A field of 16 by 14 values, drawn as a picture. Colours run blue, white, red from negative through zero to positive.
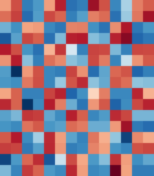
Average level on the scale: 50%. Grain: checkered. Histogram: two levels. Slope: none. Odd rows or columns: none. Seam: none.
